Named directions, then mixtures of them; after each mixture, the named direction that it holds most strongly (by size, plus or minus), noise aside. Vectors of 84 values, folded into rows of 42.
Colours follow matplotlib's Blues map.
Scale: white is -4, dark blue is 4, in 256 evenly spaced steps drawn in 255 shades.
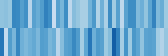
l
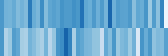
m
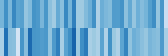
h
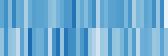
h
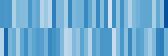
l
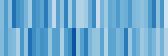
h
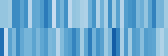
l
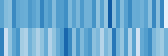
m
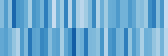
h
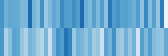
m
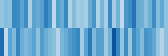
l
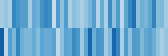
l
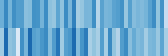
h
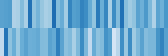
l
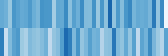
m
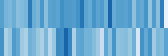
m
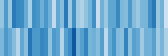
h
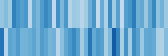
l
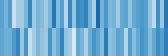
h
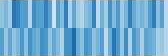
l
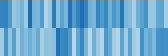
l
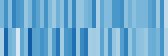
h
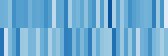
l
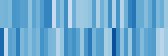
l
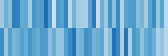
l
